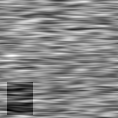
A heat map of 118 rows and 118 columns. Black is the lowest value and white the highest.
The ninth with the lowest average is the bottom left. Neither half mirrors the other. Streaks run across, left to right. In the bottom left lies a patch that is lower than the rest.
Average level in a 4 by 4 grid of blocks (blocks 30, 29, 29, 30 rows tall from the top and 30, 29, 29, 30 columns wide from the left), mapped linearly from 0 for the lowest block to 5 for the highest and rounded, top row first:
5 4 4 4
5 5 5 5
4 4 4 4
0 3 4 4
